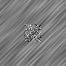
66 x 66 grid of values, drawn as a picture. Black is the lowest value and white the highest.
Grain: diagonal, up to the right. Mirror symmetry: none. Roughest part: centre. Histogram: heavy tails on both sides. Odd patch: rougher, in the centre. Odd rows or columns: none.
